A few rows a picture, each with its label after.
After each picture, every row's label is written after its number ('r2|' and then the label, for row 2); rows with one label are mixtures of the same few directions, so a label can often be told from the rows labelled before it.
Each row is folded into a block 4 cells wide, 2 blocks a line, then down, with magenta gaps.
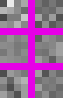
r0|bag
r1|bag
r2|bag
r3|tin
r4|tin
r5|bag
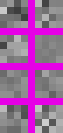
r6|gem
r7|bag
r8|gem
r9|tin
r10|tin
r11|tin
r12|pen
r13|bag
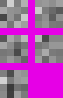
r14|bag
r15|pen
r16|pen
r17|bag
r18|tin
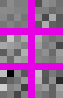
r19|bag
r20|bag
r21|bag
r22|pen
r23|bag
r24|pen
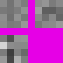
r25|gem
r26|gem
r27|tin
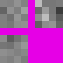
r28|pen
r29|tin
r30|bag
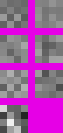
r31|bag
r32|gem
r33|tin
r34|gem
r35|bag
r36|bag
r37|tin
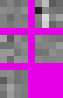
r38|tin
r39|tin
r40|bag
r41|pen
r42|tin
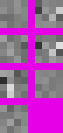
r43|tin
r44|pen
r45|tin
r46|pen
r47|tin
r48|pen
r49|bag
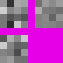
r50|tin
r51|pen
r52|pen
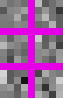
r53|pen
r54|tin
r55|tin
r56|pen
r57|pen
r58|tin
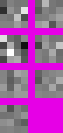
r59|pen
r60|tin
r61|tin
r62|pen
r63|gem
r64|pen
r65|bag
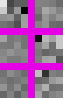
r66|pen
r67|gem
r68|pen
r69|pen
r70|bag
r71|bag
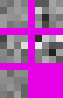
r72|gem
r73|tin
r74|pen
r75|pen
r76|tin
